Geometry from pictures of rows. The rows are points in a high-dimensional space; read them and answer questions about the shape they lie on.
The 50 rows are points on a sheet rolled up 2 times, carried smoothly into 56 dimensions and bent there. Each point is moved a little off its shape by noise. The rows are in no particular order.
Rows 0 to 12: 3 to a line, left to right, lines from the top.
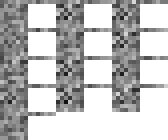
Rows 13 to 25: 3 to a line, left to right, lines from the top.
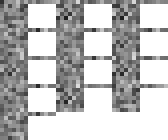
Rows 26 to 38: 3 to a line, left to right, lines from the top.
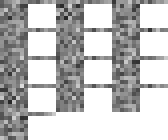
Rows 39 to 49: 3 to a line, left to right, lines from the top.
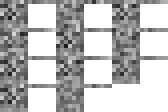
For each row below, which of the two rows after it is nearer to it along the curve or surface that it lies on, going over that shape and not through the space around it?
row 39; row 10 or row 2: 10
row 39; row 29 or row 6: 6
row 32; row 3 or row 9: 9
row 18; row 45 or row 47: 47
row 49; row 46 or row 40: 40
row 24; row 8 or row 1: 1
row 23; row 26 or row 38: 38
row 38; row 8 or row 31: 31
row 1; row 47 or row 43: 43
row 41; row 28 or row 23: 23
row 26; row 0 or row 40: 0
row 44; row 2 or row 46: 46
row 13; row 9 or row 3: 3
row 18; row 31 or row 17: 31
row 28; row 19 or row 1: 1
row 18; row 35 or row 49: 49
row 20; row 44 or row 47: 44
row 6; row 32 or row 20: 20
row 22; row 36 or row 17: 36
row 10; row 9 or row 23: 23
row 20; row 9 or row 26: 9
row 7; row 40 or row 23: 23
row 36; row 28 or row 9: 9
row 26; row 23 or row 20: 20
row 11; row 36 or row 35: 35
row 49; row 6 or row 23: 6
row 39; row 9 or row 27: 27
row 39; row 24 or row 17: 24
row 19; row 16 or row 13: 16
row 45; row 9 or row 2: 2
